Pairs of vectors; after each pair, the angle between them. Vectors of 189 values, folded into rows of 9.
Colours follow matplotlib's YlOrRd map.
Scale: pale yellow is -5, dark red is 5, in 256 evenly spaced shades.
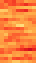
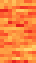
nearly opposite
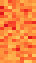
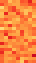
partly opposed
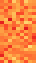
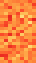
partly aligned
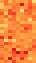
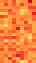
partly aligned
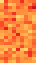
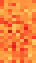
partly opposed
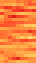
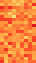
orthogonal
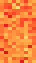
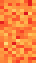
orthogonal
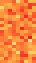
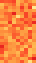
partly aligned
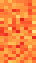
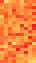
orthogonal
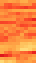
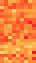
partly aligned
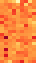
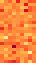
partly opposed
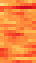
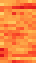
nearly parallel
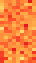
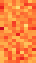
nearly opposite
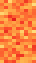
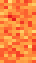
nearly parallel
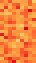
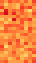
partly opposed
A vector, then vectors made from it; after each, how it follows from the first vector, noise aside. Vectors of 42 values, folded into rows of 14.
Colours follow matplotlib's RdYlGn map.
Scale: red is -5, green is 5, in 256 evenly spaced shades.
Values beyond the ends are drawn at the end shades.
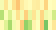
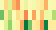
scaled up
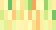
reversed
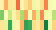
scaled up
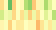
reversed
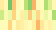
reversed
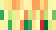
scaled up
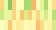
reversed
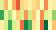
scaled up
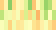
reversed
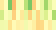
reversed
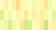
shrunk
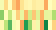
scaled up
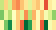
scaled up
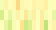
shrunk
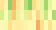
reversed
